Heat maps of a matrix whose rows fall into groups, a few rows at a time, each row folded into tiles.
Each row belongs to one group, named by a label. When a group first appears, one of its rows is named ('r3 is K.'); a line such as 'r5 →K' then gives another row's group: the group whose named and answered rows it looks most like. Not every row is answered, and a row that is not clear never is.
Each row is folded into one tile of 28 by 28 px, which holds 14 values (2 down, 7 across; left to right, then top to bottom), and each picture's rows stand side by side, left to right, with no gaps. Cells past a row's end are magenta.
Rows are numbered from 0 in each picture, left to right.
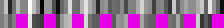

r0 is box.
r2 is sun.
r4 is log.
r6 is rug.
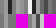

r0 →box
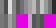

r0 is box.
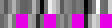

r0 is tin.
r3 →sun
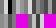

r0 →box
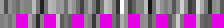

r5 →box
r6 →tin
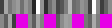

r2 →sun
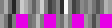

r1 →tin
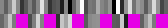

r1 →tin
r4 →rug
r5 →tin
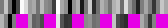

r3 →box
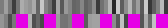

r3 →log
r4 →rug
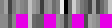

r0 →box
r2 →box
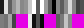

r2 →tin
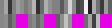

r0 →box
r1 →box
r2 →tin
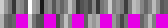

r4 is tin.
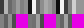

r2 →rug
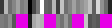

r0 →rug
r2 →rug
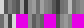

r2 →sun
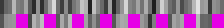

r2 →log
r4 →sun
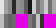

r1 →rug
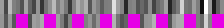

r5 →log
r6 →sun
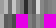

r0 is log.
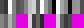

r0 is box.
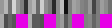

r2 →box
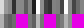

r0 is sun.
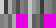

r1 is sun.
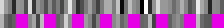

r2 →tin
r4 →box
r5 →rug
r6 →tin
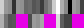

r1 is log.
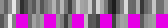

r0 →tin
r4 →sun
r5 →sun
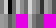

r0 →box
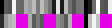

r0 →sun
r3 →sun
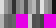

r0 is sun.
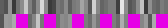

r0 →log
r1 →tin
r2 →log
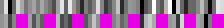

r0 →box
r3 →tin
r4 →box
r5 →sun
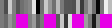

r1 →box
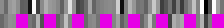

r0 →tin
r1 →rug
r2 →tin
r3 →rug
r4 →box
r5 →tin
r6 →log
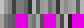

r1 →rug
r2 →rug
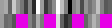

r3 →tin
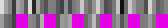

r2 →log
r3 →tin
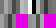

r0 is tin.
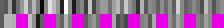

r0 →log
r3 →rug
